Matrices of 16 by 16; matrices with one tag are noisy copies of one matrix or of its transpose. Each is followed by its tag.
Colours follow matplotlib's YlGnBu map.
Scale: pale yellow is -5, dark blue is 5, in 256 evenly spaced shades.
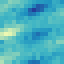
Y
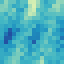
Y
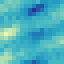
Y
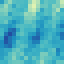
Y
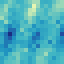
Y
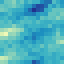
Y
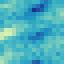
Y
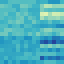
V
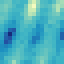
Y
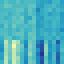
V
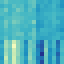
V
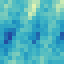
Y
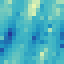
Y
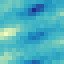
Y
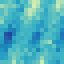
Y
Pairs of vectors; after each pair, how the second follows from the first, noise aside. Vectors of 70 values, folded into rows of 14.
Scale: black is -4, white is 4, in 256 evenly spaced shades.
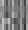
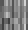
negated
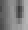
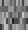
shuffled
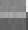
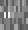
shuffled
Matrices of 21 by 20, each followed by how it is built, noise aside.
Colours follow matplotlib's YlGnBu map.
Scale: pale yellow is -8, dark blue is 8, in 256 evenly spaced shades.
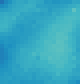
smooth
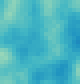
smooth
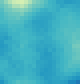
smooth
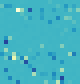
sparse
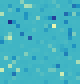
sparse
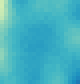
smooth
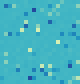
sparse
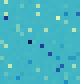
sparse
